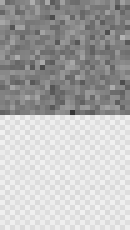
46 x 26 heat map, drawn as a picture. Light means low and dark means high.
It is made of 2 by 1 panels. Panel 1,1: middling, fine-grained. Panel 2,1: very low, checkered, faint in contrast.
